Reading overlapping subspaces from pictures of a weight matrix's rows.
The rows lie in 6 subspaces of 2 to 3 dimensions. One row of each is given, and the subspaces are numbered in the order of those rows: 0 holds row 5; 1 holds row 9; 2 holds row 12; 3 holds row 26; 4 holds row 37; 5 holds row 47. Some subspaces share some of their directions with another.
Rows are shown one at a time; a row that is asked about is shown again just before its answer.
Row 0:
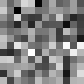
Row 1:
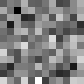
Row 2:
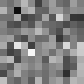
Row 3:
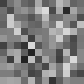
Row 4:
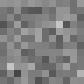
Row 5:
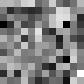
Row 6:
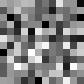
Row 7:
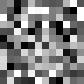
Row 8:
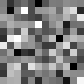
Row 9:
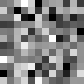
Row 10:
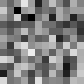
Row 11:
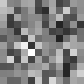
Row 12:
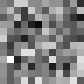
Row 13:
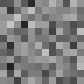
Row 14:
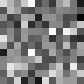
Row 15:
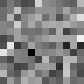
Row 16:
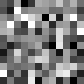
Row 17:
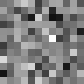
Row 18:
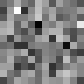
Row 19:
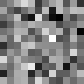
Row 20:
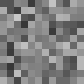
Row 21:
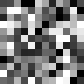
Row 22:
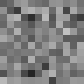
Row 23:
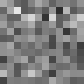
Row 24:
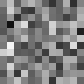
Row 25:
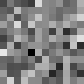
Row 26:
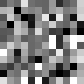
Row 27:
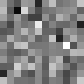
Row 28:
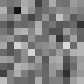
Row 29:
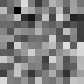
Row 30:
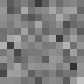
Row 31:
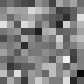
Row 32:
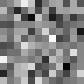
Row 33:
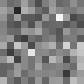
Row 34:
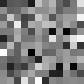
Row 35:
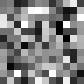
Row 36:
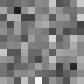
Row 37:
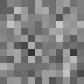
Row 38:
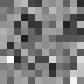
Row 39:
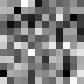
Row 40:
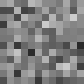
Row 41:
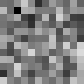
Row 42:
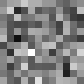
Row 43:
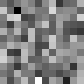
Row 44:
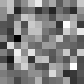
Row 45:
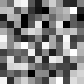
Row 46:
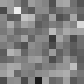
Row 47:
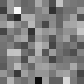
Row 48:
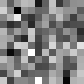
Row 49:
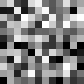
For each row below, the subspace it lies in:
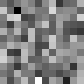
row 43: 5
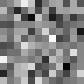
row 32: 1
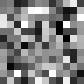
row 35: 0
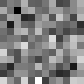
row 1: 3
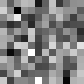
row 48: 5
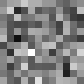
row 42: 2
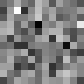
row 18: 2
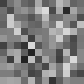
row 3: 4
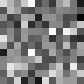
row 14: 3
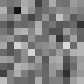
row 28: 2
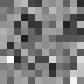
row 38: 2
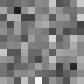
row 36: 5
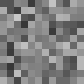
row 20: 3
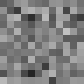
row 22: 4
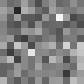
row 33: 1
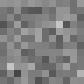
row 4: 0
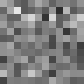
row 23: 4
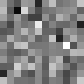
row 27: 2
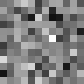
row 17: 1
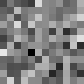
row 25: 5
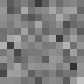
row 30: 2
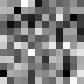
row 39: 3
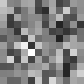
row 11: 4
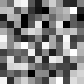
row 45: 0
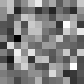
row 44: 2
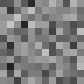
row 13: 3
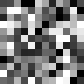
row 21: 0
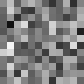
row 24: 3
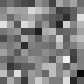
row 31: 0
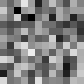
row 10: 1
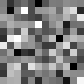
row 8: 2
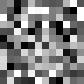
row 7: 0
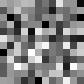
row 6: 5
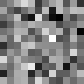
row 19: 1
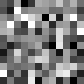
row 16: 3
